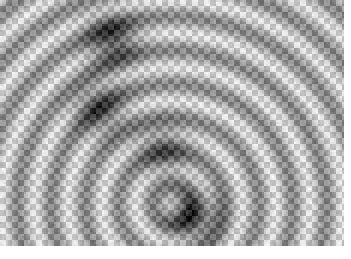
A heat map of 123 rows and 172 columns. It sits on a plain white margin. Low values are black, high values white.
There are four dips. The bottom middle is the ninth with the lowest average. No overall slope runs across the table. Rings spread out from the bottom middle.
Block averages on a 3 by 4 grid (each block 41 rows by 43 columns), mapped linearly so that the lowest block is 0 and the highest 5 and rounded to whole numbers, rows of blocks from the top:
4 1 5 5
4 0 4 5
5 4 1 5
